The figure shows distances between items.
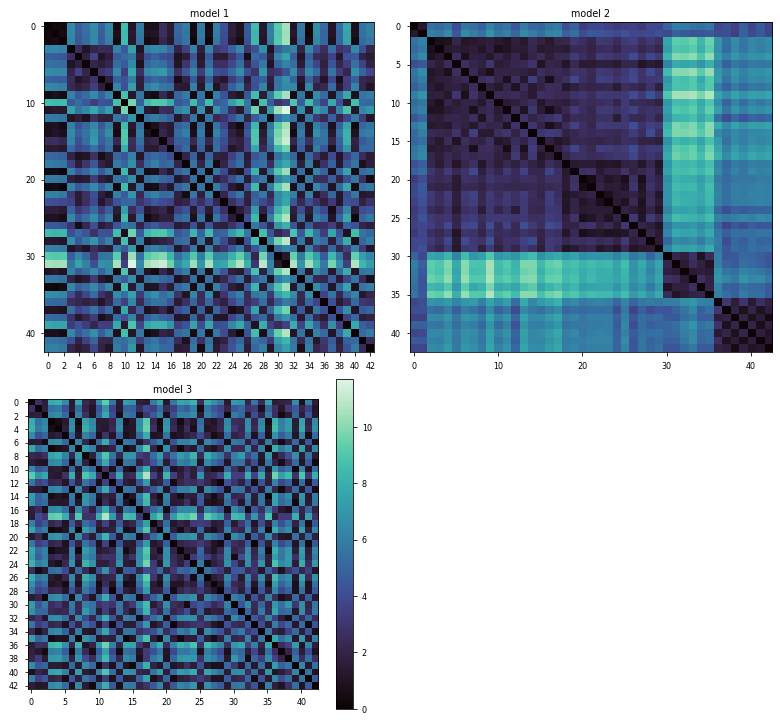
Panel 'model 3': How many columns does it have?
43
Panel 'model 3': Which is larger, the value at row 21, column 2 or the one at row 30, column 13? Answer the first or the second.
the second
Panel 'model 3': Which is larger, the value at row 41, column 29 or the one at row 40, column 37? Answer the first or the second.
the first
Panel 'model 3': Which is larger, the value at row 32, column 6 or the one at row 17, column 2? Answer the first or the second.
the second
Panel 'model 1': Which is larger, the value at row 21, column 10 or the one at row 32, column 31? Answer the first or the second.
the second
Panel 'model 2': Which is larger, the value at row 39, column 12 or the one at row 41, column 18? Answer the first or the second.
the second
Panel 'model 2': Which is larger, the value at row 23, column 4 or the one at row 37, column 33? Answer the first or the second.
the second
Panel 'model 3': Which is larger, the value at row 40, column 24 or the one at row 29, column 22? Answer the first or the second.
the first
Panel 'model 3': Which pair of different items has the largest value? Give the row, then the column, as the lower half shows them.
17, 11
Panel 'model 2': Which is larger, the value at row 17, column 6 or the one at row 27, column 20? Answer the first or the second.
the first
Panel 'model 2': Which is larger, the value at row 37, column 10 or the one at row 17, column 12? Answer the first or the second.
the first
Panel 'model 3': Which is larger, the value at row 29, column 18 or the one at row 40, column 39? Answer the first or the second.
the second
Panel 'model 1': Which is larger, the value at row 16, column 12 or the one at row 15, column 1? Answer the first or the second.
the first
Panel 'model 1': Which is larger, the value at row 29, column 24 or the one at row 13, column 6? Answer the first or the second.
the second
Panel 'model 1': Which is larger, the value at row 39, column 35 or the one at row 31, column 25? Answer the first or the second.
the second
